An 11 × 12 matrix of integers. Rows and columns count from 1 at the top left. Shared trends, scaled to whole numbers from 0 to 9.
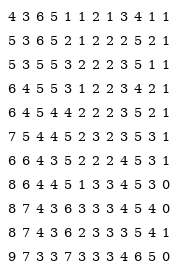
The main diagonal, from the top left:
4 3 5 5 4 2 2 3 4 5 5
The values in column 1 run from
4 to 9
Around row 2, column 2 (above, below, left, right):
3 3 5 6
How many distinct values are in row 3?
4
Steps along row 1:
down up down down same up down up up down same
